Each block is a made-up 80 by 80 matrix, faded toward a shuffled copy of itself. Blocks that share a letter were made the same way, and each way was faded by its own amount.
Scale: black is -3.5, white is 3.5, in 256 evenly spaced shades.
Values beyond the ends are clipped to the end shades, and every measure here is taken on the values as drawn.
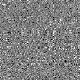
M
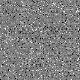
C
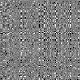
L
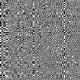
L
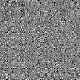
M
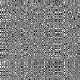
L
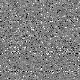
C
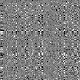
L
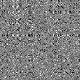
M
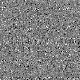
C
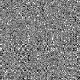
M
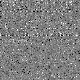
C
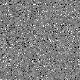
C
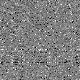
C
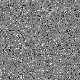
C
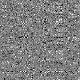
M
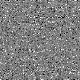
C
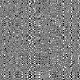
L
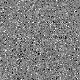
C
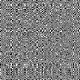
L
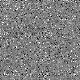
C
